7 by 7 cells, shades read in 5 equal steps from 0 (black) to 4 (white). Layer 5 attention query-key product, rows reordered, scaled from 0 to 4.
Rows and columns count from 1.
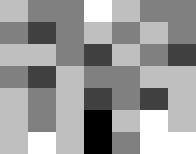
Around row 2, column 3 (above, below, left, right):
2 2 1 3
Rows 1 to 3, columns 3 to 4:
2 4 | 2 3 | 2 1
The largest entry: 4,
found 5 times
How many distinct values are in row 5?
3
